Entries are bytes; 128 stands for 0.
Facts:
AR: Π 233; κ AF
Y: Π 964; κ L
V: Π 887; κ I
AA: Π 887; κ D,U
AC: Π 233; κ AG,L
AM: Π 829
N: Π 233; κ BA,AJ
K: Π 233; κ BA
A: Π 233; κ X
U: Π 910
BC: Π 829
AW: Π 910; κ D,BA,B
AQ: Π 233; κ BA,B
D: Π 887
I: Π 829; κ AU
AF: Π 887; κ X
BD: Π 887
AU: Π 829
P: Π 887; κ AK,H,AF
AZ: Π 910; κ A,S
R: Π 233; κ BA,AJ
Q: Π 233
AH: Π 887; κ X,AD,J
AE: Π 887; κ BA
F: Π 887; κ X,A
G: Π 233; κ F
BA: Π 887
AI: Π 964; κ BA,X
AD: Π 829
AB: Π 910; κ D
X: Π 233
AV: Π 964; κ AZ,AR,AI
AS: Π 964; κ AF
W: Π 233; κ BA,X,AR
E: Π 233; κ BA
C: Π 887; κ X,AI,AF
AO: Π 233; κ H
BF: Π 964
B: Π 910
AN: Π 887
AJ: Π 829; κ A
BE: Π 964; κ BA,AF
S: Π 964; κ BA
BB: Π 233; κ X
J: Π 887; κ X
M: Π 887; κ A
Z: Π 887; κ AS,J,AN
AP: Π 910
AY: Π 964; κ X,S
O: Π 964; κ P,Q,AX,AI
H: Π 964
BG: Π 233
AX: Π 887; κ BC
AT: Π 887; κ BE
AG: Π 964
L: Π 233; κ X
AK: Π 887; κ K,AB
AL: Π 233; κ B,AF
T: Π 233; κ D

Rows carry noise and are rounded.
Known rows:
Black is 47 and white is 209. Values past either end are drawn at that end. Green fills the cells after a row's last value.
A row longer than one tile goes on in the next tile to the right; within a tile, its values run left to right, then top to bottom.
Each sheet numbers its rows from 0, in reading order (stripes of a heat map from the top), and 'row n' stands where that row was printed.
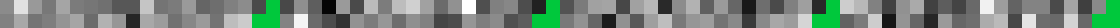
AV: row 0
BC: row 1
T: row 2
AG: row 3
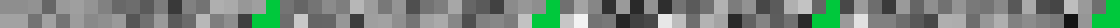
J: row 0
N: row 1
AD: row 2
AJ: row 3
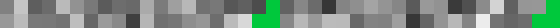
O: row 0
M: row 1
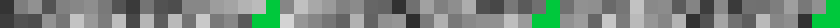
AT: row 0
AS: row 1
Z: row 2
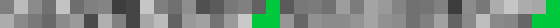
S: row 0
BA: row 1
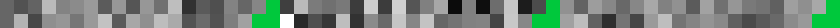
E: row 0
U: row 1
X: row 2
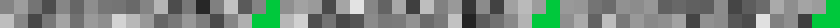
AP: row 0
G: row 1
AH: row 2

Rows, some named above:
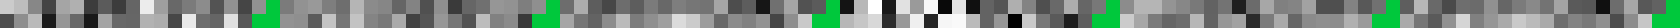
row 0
AG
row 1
Z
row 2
AW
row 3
AU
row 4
AS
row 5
AW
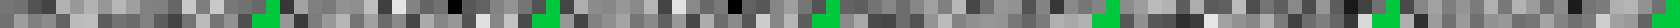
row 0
AX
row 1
AA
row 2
AA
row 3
K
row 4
AO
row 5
D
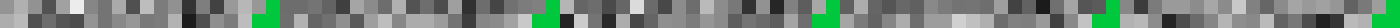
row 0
G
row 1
AQ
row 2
AC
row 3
AW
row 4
Q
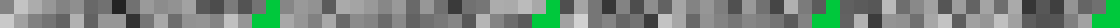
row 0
AS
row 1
F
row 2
AM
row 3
E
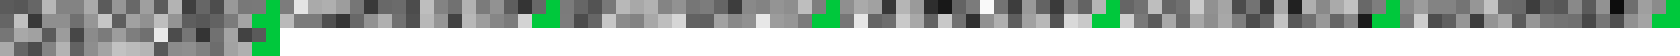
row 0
E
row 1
H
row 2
AE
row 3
Y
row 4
AN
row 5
BB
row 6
AB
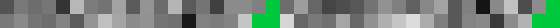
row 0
AL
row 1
B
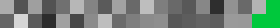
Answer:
L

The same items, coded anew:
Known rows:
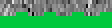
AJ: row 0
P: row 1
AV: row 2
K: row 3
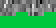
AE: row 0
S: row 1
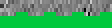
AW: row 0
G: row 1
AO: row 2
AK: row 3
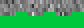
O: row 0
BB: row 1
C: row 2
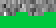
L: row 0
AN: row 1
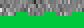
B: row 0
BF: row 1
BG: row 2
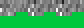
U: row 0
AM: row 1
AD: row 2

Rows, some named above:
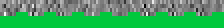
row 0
L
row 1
D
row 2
AQ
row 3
T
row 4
Y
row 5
F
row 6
M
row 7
V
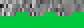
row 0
AB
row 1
E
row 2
Z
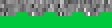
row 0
AX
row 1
BB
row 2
E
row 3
AU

